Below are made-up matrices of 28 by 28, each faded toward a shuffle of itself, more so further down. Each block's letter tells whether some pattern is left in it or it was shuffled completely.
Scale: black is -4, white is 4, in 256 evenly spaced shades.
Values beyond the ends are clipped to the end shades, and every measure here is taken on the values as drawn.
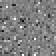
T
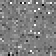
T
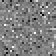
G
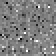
G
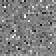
G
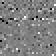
T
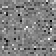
T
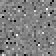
G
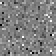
G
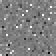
G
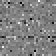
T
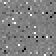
T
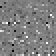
T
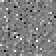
G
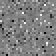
G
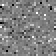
T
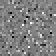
G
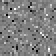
G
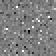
G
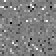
T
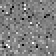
G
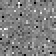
G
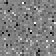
G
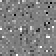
T
